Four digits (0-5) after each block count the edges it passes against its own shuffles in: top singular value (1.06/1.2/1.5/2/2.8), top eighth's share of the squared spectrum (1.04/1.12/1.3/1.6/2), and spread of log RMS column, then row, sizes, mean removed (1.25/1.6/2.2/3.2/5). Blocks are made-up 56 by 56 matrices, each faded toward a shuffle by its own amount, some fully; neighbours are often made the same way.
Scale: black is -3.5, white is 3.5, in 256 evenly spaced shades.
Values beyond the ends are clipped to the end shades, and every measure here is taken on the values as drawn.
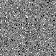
3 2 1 0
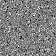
1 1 0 0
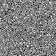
2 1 0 0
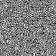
2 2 0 0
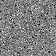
0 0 0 0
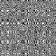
4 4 3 3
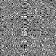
4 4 2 2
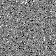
1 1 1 0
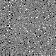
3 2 1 0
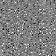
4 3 1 2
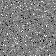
0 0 0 0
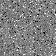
1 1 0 0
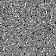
2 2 1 0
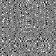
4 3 2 1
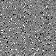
3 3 1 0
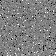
0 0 0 0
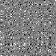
4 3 2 2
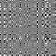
5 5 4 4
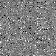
3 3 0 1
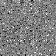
3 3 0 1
